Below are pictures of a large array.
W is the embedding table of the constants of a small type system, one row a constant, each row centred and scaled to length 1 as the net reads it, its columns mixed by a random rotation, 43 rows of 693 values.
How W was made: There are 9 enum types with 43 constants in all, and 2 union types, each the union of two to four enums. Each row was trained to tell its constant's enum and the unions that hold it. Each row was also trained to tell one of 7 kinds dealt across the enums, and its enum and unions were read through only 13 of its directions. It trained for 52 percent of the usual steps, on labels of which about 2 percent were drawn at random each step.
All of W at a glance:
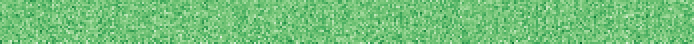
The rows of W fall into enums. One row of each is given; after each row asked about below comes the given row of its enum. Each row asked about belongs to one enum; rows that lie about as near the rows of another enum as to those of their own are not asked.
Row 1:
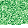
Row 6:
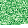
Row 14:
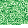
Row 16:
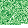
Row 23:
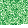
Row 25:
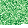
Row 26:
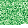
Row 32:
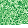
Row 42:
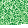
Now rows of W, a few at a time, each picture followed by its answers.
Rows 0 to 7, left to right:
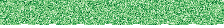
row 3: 1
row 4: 26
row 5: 23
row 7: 23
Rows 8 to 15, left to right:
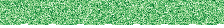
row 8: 1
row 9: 26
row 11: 42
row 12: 25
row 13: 42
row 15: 23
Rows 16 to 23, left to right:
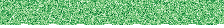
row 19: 6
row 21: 23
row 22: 6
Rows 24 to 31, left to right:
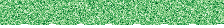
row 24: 32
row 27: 1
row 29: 6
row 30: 32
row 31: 32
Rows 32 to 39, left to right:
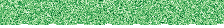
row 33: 26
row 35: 26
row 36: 1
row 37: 16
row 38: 6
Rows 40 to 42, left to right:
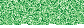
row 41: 42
